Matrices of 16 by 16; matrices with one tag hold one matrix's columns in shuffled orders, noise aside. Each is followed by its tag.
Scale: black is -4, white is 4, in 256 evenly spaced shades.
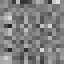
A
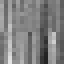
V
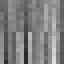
V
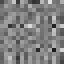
A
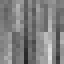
V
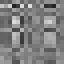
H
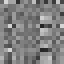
A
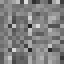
A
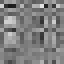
H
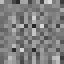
A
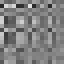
H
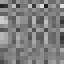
H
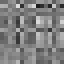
H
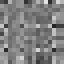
A
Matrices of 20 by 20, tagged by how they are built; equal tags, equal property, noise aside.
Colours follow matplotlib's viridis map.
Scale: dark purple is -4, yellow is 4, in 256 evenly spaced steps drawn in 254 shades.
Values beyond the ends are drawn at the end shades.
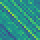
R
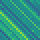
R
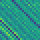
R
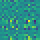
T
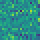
T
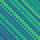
R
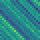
R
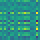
T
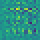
T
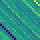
R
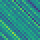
R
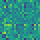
T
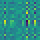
T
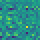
T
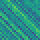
R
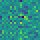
T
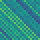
R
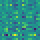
T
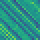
R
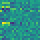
T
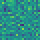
T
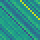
R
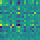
T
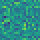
T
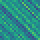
R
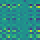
T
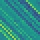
R
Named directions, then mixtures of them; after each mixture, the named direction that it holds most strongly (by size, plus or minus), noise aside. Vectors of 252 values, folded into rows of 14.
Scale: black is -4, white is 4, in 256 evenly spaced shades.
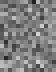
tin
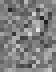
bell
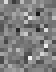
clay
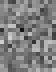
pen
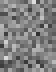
tin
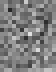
bell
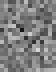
pen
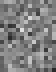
pen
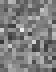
pen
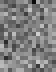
tin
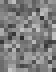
pen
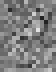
bell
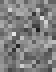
bell
